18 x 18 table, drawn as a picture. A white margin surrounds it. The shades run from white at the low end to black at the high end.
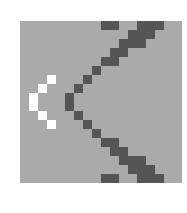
The top and bottom halves mirror each other. Values change most from cell to cell in the middle left. The ninth with the lowest average is the middle left.
